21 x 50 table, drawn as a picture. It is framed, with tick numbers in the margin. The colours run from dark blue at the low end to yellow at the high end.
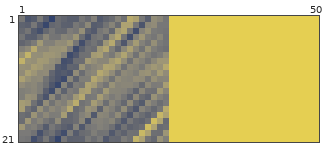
The table splits into one row of 2 panels. Panel 1,1: middling, slanting up to the right, strong in contrast. Panel 1,2: very high, flat.
